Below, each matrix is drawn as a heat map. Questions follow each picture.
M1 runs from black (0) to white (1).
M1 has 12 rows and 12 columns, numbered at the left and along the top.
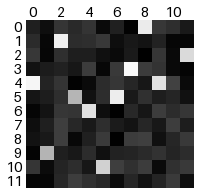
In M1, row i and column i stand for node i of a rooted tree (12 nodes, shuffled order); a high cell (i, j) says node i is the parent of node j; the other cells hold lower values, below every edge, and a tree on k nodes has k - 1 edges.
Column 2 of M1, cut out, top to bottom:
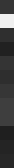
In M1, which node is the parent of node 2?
1
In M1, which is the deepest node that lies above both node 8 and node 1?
4
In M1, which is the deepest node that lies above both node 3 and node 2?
5
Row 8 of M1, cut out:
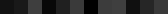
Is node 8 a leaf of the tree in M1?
yes
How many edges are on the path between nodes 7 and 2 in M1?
7
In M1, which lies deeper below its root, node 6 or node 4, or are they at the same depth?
node 4
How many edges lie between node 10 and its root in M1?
0
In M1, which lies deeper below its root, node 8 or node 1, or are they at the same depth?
the same depth
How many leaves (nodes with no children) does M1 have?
3
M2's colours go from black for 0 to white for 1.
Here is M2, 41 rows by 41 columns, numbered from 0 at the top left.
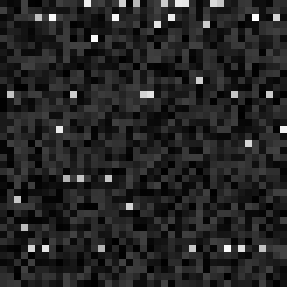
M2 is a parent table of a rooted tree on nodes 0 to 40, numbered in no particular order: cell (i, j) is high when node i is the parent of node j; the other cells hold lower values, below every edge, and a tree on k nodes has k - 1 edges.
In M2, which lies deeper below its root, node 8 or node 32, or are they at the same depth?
node 8
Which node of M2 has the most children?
0
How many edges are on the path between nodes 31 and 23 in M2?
2
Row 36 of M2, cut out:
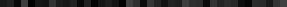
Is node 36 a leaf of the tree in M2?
yes
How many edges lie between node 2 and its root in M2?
4
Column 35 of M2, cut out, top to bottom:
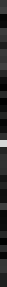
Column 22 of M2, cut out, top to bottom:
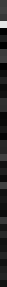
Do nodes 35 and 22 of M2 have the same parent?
no
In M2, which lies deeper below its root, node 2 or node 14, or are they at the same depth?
node 14
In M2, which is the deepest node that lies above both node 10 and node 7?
2
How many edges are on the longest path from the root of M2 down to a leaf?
13
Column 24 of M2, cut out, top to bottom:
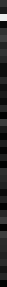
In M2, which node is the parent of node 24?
2
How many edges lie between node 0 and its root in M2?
0
